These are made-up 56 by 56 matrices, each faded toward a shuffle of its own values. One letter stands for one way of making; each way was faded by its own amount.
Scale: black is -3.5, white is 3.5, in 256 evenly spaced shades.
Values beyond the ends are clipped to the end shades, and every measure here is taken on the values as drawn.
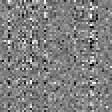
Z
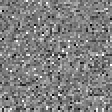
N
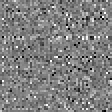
N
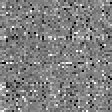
N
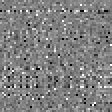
N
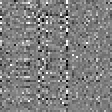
Z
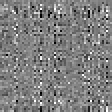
Z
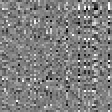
Z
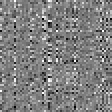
Z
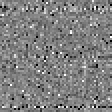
N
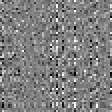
Z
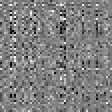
Z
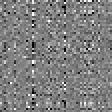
Z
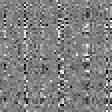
Z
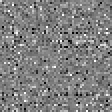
N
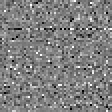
N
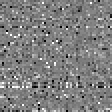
N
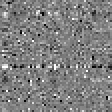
N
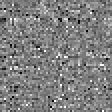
N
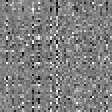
Z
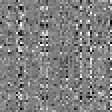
Z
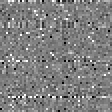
N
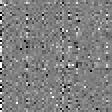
Z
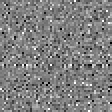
N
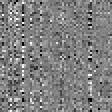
Z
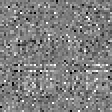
N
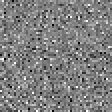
N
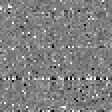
N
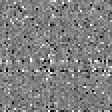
N
